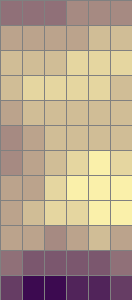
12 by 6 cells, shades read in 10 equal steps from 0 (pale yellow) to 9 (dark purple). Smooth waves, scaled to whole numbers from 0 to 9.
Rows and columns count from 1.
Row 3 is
2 2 2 1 1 1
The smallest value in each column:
2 1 1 0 0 0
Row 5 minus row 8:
0 -1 1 2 2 2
